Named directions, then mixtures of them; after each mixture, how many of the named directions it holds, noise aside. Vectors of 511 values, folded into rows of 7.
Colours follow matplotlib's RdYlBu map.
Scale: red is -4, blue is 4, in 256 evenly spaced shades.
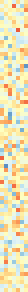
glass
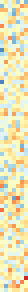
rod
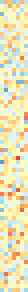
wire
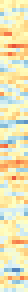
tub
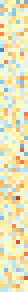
three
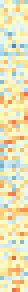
three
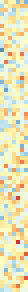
three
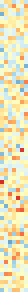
three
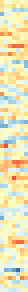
one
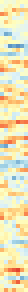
one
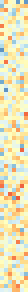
two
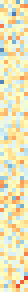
one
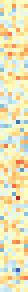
three
